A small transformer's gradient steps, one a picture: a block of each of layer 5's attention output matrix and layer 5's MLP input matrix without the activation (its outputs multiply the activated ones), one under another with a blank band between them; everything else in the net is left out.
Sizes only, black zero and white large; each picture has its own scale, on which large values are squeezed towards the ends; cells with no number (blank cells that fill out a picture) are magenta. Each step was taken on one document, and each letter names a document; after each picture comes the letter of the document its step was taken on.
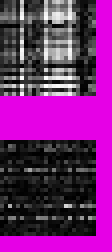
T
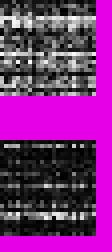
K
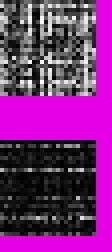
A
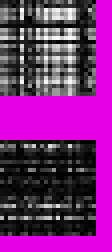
T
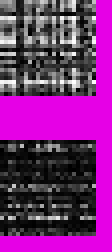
K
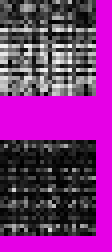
T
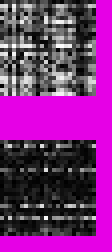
T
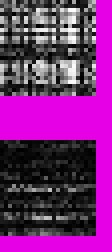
K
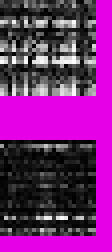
K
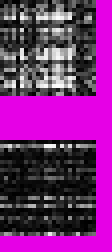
T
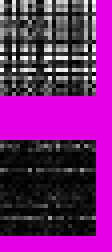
A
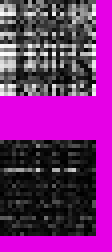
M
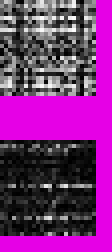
K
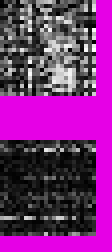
A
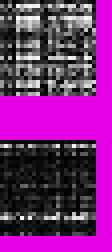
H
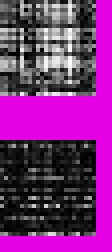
T
